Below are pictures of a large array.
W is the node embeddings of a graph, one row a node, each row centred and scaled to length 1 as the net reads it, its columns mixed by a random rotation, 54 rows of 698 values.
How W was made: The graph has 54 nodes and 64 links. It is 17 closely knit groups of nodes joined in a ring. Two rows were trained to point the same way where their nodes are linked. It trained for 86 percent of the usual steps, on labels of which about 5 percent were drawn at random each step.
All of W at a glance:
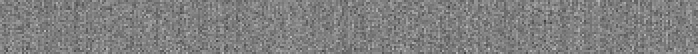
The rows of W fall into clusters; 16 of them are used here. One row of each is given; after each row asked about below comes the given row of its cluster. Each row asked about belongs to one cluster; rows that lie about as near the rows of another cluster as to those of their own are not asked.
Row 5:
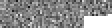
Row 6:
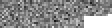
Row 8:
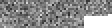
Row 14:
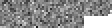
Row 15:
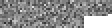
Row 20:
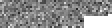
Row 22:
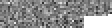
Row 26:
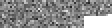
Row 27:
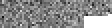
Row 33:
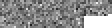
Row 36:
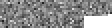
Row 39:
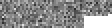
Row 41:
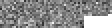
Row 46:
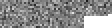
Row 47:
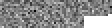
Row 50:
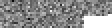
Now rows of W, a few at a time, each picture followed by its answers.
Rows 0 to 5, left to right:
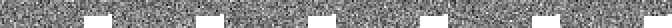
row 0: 39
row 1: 6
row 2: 26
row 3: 5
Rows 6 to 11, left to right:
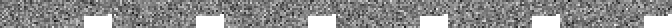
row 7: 8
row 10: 50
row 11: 47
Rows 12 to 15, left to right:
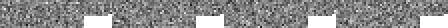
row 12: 8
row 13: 41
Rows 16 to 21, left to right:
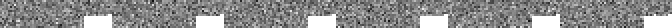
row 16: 26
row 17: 33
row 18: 5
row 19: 46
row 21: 22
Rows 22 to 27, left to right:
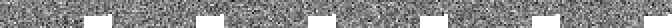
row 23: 15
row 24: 47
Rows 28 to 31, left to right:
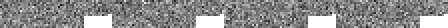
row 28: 15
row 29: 14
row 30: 36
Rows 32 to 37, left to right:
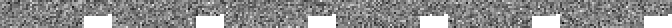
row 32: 14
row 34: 6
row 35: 22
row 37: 41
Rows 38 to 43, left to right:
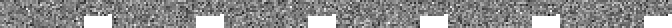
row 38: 33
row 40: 20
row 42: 41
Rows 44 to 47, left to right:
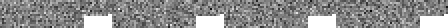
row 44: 39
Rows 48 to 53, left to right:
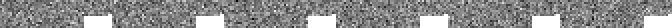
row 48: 27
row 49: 27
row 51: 26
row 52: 36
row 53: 46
